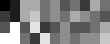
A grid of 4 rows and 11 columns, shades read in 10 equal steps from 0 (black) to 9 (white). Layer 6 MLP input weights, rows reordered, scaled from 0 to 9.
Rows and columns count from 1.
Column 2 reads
1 1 9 9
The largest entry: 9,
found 3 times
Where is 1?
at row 1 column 2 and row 2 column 2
